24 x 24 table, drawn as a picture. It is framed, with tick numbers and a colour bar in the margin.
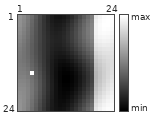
Lone odd cells: 1, higher than its neighbours. Ninth with the highest average: top right. Seam: vertical, 80% of the way across, the right part higher.
